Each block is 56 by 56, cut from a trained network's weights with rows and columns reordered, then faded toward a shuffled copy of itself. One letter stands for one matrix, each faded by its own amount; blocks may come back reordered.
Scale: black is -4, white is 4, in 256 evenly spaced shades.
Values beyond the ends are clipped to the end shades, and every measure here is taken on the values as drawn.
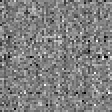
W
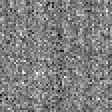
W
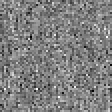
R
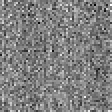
W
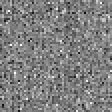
R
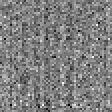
W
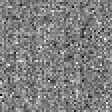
R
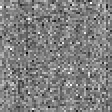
R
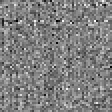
W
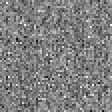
R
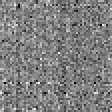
W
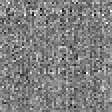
W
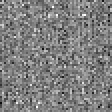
W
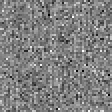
R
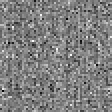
R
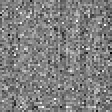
R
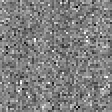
R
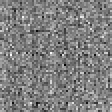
W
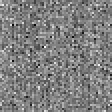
W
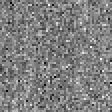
R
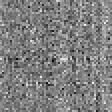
W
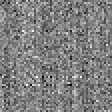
W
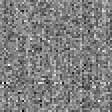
W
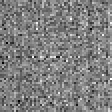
W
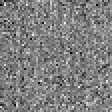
R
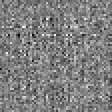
W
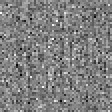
R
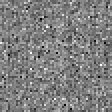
R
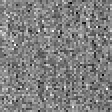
R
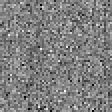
R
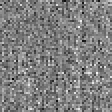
W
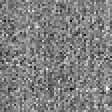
W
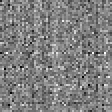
W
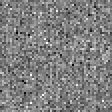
R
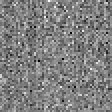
R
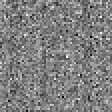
R
